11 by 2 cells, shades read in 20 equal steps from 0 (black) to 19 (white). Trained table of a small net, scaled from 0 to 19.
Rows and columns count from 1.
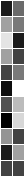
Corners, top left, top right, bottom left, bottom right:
2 8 5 5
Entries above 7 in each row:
1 2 1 1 1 1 1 1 1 1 0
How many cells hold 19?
1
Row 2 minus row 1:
10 1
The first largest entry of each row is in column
2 1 1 1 2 2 2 2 1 2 1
